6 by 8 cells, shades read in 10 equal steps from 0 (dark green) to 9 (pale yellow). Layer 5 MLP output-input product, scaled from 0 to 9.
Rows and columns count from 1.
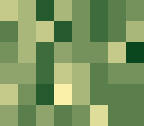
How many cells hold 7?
5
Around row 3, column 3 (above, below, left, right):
7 2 6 5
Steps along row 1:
down down up down down up up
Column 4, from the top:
6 1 5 7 9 3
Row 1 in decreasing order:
7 6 6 4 4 3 2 1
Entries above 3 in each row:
5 4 6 6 4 4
